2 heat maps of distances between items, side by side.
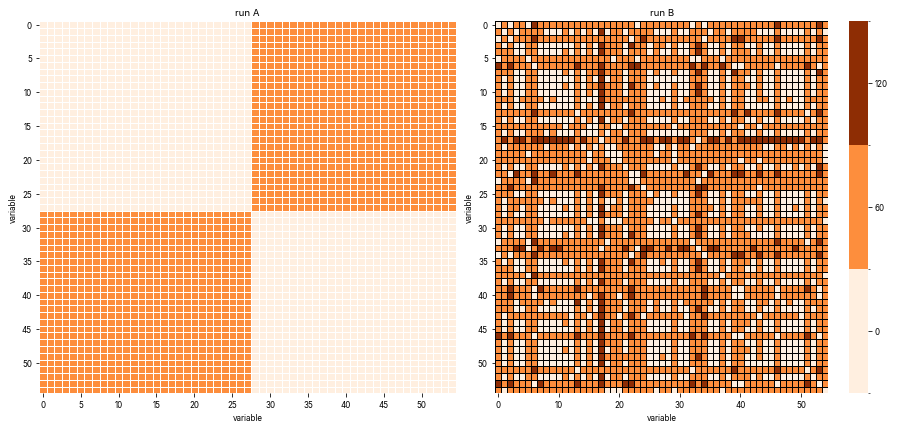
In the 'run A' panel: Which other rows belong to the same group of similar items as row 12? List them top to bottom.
0, 1, 2, 3, 4, 5, 6, 7, 8, 9, 10, 11, 13, 14, 15, 16, 17, 18, 19, 20, 21, 22, 23, 24, 25, 26, 27
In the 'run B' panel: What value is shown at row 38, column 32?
60
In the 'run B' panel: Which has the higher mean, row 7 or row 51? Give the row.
51
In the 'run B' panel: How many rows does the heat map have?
55
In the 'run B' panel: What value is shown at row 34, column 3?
60
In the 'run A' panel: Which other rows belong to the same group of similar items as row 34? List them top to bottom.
28, 29, 30, 31, 32, 33, 35, 36, 37, 38, 39, 40, 41, 42, 43, 44, 45, 46, 47, 48, 49, 50, 51, 52, 53, 54
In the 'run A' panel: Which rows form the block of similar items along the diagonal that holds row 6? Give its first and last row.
0 to 27
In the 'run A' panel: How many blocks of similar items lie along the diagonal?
2
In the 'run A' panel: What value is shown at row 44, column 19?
60
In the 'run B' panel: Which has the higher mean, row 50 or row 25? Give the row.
25
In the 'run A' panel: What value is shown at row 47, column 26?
60
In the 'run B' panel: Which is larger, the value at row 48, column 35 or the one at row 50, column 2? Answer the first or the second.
the second
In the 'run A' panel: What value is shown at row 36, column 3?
60
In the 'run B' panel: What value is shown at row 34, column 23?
60
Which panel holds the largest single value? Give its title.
run B
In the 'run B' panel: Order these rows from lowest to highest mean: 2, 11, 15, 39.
11, 15, 39, 2
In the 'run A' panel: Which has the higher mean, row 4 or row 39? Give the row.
39
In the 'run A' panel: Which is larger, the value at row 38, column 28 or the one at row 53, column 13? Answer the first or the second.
the second
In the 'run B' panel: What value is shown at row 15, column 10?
60
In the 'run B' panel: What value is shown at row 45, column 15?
60
